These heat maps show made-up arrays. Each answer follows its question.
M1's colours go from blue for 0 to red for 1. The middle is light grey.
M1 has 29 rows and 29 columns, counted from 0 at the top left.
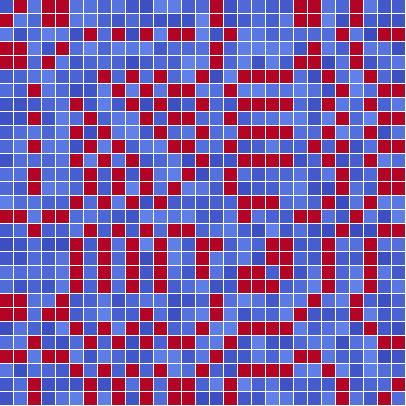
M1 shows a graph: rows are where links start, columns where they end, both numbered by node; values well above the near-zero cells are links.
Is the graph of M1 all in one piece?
yes
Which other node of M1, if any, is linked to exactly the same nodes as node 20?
node 14
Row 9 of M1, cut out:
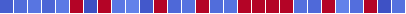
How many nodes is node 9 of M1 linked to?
10
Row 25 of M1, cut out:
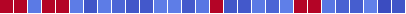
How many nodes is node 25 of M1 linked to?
7
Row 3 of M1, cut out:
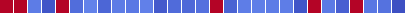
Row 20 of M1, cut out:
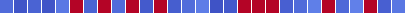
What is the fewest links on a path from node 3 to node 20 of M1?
3
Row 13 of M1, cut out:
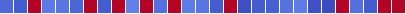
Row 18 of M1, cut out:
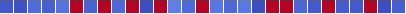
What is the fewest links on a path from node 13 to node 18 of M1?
6
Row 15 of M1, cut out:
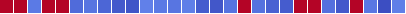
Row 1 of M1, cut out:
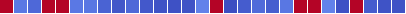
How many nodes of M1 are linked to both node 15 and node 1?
6
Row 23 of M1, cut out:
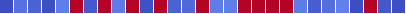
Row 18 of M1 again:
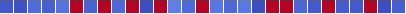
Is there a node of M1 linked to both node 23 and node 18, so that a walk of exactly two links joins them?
yes
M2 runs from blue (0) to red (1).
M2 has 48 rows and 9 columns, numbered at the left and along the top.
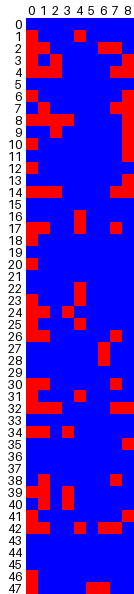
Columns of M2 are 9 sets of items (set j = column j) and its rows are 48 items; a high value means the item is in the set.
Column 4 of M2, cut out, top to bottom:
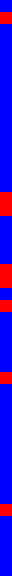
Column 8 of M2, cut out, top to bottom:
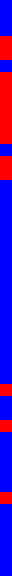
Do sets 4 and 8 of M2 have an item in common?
no
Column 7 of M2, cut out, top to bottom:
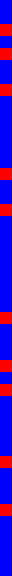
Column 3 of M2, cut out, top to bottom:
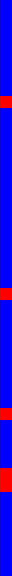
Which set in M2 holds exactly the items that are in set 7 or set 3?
1
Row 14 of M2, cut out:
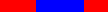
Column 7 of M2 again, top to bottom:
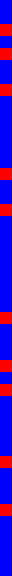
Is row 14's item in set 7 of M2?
yes
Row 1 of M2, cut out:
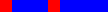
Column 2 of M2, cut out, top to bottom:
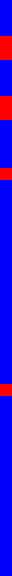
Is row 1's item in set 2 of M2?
no
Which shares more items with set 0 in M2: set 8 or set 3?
set 8
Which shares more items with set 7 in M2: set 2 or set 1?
set 1
